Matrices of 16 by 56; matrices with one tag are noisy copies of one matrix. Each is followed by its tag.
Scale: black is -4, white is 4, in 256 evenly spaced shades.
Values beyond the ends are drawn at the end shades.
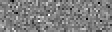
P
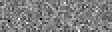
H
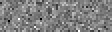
H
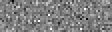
P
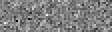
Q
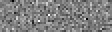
P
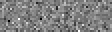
H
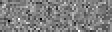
H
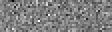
P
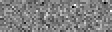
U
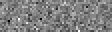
H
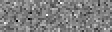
Q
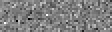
Q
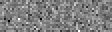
H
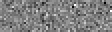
U
